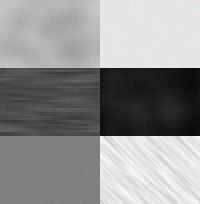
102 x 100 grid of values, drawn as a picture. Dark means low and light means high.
It is made of 3 by 2 panels. Panel 1,1: high, smooth, faint in contrast. Panel 1,2: very high, flat. Panel 2,1: low, streaked across, faint in contrast. Panel 2,2: very low, smooth, faint in contrast. Panel 3,1: middling, flat. Panel 3,2: very high, slanting down to the right, faint in contrast.
